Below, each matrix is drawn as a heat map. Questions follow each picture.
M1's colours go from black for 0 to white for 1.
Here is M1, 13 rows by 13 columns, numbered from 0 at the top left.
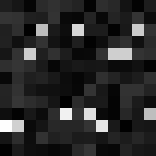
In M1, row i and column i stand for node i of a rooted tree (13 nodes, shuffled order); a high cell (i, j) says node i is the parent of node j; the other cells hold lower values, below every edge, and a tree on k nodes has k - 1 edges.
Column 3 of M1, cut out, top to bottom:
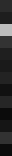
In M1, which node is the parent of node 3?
2
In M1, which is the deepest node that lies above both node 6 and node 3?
2
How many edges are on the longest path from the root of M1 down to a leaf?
2
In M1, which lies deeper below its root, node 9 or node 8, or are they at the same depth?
node 8
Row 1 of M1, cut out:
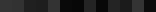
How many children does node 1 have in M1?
0
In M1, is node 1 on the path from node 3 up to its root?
no
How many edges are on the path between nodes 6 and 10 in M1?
3
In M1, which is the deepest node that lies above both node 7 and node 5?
9
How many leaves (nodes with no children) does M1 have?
9
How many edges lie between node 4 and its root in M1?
0
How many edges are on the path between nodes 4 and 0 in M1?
2
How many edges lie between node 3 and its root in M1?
2
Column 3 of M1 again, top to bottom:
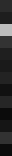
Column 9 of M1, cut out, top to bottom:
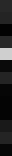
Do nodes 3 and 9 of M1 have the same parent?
no
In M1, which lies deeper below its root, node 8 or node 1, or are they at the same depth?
the same depth
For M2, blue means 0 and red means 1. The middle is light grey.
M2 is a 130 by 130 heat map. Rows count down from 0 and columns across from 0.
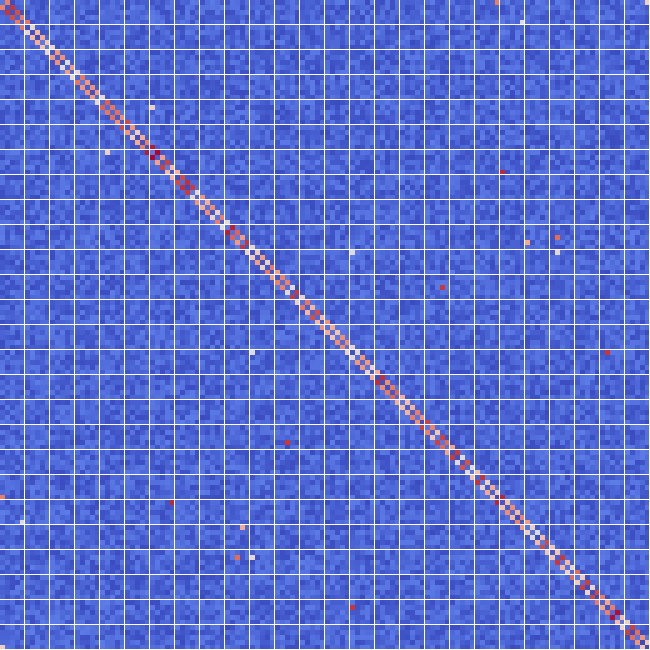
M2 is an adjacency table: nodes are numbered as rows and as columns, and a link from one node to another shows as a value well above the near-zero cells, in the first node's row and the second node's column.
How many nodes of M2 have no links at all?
0
